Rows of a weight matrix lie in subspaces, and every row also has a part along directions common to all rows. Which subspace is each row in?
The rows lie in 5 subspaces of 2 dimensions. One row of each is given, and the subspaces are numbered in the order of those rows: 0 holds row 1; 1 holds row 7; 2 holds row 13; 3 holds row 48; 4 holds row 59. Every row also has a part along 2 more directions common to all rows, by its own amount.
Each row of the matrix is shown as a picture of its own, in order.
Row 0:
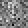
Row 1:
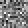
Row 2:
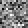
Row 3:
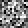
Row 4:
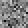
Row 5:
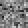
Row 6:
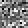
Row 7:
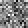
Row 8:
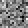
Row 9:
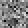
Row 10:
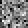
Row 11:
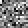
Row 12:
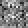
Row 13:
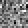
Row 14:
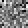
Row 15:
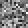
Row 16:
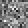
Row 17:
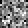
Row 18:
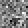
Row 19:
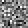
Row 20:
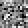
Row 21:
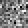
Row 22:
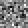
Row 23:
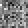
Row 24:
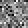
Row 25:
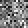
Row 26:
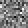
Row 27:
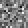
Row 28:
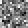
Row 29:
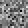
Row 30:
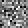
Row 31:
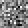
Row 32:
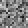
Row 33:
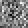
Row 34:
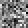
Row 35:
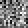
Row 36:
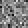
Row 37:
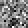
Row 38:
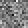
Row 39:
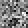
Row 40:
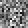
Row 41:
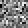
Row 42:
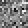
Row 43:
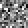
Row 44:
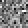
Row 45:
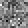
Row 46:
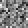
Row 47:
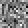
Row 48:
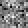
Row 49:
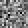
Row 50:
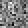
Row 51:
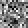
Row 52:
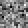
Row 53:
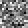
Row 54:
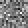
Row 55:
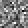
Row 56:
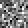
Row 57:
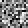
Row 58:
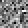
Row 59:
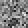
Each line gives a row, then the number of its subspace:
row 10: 1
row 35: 0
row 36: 1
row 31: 2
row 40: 0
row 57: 2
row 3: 3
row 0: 3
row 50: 3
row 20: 3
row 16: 4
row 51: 4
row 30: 2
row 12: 3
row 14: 2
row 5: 3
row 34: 4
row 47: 4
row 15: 4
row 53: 1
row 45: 3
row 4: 4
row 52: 3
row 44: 2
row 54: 0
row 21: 2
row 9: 4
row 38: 1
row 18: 4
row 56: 0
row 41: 0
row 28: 1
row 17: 1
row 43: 0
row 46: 0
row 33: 3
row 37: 4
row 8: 0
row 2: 1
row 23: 3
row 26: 0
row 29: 0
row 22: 3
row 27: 0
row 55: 2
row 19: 2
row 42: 2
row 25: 1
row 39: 4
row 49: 0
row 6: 2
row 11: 1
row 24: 1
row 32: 0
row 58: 2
